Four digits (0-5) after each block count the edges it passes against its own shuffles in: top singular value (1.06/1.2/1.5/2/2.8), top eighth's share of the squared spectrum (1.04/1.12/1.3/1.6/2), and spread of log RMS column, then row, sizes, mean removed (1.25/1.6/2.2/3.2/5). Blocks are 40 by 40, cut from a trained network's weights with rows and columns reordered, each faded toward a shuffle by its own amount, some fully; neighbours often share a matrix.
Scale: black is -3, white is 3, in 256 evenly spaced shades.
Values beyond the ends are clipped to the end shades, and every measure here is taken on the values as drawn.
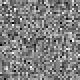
2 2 0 0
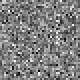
2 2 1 0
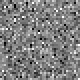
1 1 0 0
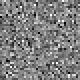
2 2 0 1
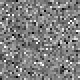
0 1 0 0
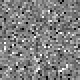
0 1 0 0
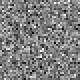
0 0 0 0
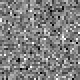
0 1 0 0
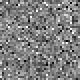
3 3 1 1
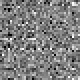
3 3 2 2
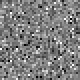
0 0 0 0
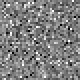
0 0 0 0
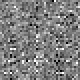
4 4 2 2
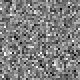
0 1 0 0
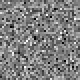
0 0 0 0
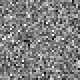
0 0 0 0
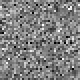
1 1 0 1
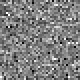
1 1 0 1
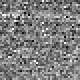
2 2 0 0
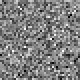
1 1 0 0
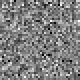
2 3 0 1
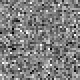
0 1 0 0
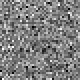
2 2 1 0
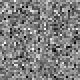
1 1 0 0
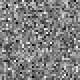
1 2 1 0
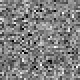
2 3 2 1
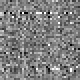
3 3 0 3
